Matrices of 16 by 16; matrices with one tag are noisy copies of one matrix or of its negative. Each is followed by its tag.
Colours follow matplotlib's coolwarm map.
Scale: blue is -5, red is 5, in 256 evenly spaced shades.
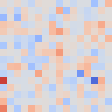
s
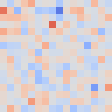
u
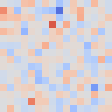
u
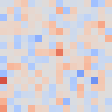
s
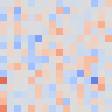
s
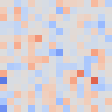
s
